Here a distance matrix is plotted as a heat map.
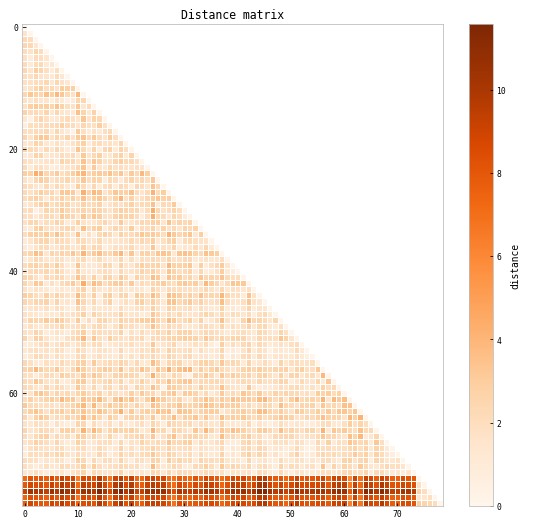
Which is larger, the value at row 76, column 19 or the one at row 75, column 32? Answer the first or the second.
the first
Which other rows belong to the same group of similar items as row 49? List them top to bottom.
0, 1, 2, 3, 4, 5, 6, 7, 8, 9, 10, 11, 12, 13, 14, 15, 16, 17, 18, 19, 20, 21, 22, 23, 24, 25, 26, 27, 28, 29, 30, 31, 32, 33, 34, 35, 36, 37, 38, 39, 40, 41, 42, 43, 44, 45, 46, 47, 48, 50, 51, 52, 53, 54, 55, 56, 57, 58, 59, 60, 61, 62, 63, 64, 65, 66, 67, 68, 69, 70, 71, 72, 73
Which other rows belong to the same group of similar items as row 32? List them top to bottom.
0, 1, 2, 3, 4, 5, 6, 7, 8, 9, 10, 11, 12, 13, 14, 15, 16, 17, 18, 19, 20, 21, 22, 23, 24, 25, 26, 27, 28, 29, 30, 31, 33, 34, 35, 36, 37, 38, 39, 40, 41, 42, 43, 44, 45, 46, 47, 48, 49, 50, 51, 52, 53, 54, 55, 56, 57, 58, 59, 60, 61, 62, 63, 64, 65, 66, 67, 68, 69, 70, 71, 72, 73
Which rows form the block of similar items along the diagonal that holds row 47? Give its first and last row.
0 to 73
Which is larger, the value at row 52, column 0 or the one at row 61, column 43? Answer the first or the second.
the second
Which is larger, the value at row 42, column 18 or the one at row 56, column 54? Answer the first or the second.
the first
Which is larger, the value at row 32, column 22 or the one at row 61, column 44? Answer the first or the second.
the second
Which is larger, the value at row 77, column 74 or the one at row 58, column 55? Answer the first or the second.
the second
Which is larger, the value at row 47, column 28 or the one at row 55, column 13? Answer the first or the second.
the second
